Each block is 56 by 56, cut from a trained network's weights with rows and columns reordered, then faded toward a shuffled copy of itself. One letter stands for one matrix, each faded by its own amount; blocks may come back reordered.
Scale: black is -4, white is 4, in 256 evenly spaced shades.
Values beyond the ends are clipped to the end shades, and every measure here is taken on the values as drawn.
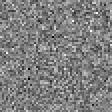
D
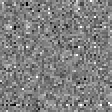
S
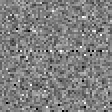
S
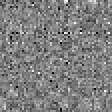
S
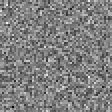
D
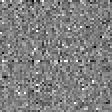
S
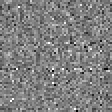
S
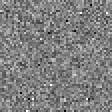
D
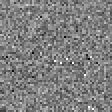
D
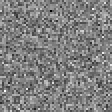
D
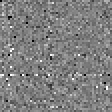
S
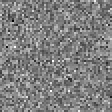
D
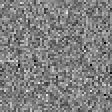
D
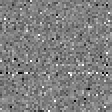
S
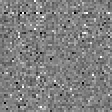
S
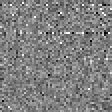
S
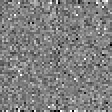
S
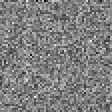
D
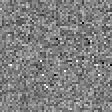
D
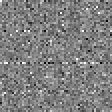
S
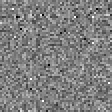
D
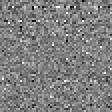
S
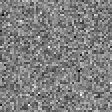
D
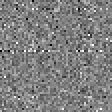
S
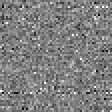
S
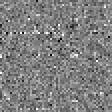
S
